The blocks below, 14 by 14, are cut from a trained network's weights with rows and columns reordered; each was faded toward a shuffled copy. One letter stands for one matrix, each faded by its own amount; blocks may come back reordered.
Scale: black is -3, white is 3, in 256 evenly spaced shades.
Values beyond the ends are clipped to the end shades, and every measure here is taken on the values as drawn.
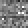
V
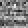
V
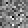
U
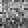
V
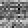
V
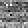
V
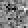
U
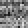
V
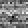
V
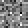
U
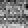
V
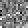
U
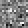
U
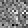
U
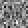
U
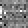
V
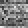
V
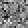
U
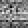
V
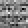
V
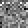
U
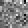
U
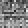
V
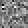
U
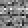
V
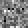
U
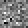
U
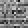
V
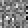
U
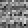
V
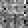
V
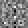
U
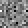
U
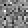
U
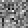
U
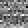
V
